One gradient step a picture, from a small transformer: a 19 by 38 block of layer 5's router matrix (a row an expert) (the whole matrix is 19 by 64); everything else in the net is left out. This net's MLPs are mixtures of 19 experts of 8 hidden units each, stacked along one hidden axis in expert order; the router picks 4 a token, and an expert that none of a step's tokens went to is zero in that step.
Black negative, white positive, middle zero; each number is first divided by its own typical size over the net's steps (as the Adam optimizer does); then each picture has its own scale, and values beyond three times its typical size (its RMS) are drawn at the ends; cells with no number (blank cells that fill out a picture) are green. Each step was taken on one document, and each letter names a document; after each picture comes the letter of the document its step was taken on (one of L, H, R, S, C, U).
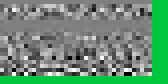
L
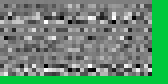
L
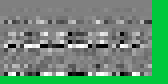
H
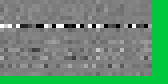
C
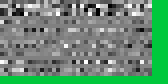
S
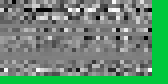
L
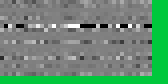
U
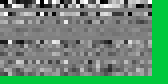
S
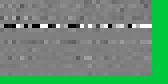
U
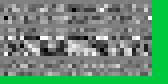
H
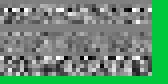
L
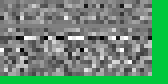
L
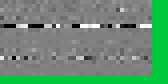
U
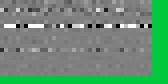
C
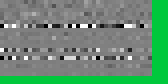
C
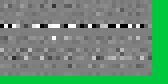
C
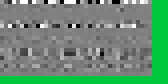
C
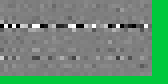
U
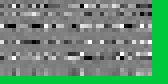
U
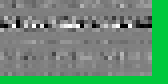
U
